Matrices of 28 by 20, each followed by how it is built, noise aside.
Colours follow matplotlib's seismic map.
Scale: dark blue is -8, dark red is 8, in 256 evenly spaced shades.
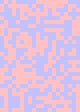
noise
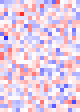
noise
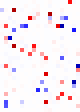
sparse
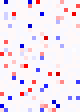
sparse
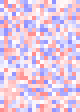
noise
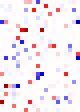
sparse
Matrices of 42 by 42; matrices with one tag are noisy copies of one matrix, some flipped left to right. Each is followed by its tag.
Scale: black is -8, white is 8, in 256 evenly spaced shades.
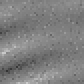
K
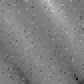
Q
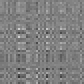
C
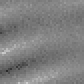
K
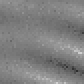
K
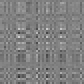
C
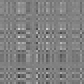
C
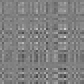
C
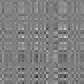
C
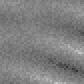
K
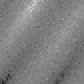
Q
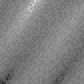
Q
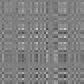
C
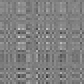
C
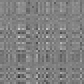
C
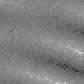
K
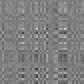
C
